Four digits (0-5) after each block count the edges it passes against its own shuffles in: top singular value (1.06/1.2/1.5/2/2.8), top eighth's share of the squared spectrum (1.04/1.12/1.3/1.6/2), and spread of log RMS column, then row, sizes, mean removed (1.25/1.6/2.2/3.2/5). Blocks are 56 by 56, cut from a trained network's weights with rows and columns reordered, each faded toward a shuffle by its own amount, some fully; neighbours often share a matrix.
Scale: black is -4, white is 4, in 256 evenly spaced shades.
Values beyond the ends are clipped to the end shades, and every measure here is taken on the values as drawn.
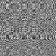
4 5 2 3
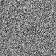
3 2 1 0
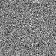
2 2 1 0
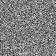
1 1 0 0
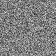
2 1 0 0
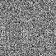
3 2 0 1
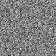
3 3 0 1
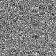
3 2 0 1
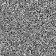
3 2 0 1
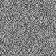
4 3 0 1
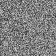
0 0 0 0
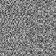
4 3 0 1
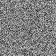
0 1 0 0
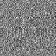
4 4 1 2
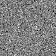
1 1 0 0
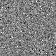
0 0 0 0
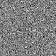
3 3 0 1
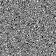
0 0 0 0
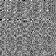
4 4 1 2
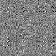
3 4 1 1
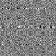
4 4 1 2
